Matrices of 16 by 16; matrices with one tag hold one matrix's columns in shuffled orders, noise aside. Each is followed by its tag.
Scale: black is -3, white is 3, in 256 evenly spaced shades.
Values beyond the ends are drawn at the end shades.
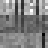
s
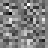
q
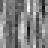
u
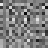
q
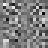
q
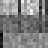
s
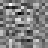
q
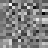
q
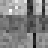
s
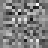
q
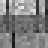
s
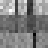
s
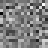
q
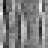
u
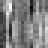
u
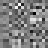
q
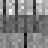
s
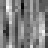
u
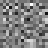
q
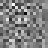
q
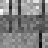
s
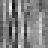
u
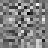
q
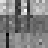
s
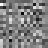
q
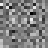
q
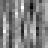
u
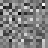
q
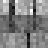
s
